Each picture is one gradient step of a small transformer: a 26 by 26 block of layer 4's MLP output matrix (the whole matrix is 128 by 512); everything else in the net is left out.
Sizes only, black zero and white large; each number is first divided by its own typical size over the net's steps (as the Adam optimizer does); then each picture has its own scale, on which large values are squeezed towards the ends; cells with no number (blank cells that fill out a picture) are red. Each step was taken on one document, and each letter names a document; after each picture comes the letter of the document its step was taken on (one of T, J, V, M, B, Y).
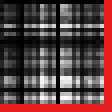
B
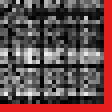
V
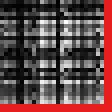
B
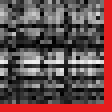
V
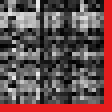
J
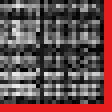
J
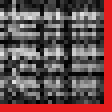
J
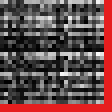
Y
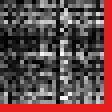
Y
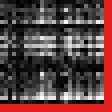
Y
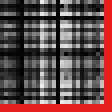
B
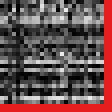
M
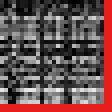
J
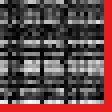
M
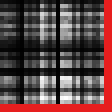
B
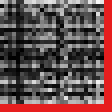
Y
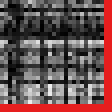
M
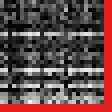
M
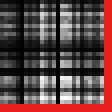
B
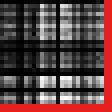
B
